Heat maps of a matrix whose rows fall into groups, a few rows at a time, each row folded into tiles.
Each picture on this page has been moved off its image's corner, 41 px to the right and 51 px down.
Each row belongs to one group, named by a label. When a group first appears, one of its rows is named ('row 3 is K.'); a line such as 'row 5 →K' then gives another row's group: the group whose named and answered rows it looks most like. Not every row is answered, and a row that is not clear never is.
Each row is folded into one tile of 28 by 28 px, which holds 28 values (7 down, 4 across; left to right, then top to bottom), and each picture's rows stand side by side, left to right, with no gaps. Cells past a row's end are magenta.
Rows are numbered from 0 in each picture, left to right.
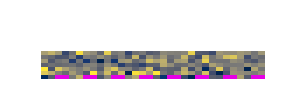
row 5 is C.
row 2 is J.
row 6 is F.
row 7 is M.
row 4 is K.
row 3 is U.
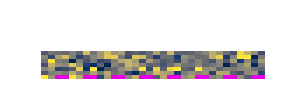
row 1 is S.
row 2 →J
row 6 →U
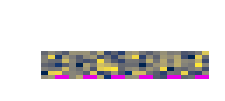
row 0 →U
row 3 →U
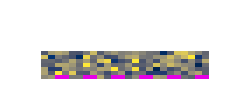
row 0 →M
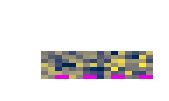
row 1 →K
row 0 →S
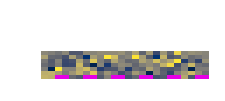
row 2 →J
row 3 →J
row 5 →M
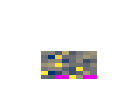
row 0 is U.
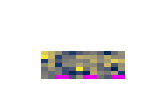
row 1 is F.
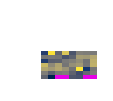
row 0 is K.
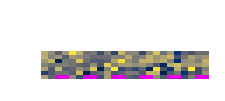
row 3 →C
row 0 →M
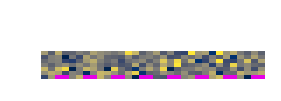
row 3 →M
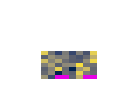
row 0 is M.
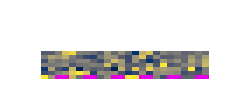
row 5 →F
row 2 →J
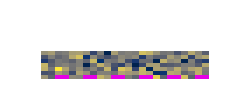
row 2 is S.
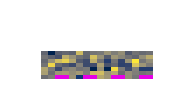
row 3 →K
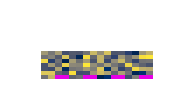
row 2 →C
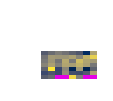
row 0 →F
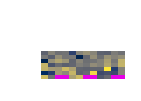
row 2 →F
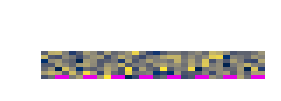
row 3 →C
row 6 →U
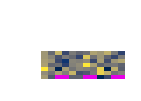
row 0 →S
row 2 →C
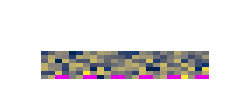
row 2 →C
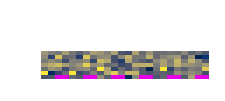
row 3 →K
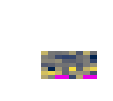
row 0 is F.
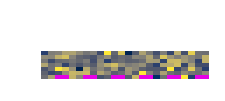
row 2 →K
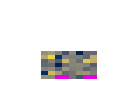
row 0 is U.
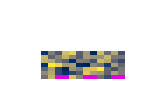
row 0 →K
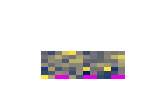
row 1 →M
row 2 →F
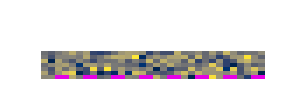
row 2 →F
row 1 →S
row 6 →S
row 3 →U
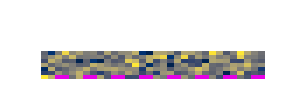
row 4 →U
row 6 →M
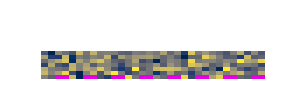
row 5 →K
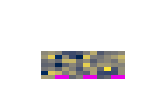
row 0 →U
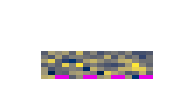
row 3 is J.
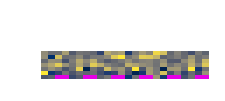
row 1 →F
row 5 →F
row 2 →F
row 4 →M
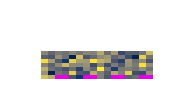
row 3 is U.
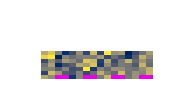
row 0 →U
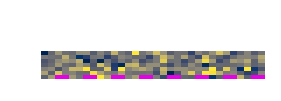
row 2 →S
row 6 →C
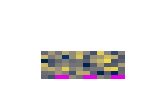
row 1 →U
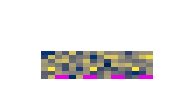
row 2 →J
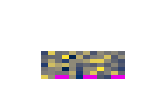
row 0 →K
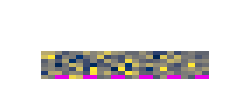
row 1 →S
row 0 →U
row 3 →K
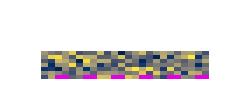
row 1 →J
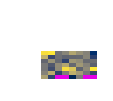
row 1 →C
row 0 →M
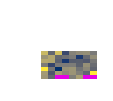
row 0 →S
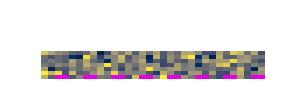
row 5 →U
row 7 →S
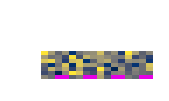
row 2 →S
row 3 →M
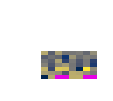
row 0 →C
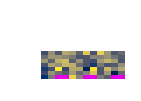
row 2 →M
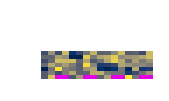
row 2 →J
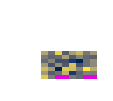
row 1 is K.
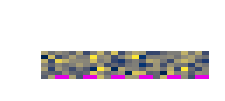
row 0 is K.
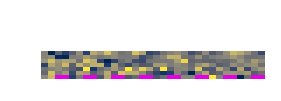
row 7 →C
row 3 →C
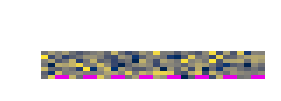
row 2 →S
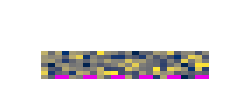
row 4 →C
